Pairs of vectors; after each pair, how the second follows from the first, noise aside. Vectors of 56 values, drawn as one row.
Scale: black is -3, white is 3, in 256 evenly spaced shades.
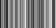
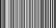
sign-scrambled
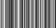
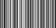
sign-scrambled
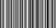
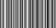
copied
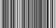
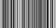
copied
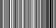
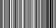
copied
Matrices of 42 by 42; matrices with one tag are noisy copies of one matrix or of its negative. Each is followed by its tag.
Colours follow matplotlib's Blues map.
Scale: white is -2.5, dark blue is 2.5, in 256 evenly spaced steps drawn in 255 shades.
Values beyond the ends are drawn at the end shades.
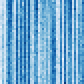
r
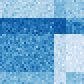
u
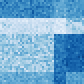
u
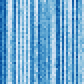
r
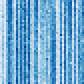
r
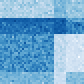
u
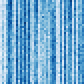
r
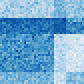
u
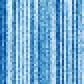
r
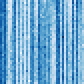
r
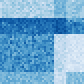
u
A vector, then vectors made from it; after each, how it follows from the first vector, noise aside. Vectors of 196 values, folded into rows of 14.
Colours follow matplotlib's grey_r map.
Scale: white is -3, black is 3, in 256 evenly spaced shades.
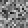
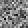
reversed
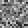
wrapped around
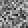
reversed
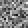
reversed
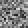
reversed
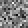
reversed
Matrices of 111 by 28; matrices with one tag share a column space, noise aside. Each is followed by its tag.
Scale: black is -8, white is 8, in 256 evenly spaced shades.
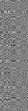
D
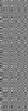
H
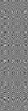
D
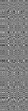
D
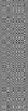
H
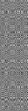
D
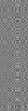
H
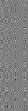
H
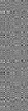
D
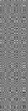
H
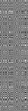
D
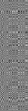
D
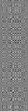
H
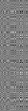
D
